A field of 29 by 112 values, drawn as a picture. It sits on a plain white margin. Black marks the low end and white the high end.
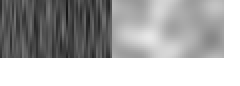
It is made of 1 by 2 panels. Panel 1,1: low, streaked downward. Panel 1,2: high, smooth.
